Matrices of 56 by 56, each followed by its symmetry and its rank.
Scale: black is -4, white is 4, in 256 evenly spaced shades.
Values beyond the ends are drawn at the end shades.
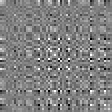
symmetric, rank three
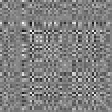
symmetric, rank three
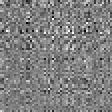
neither, rank five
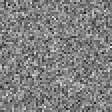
neither, full rank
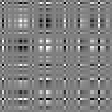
symmetric, rank one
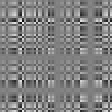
symmetric, rank one
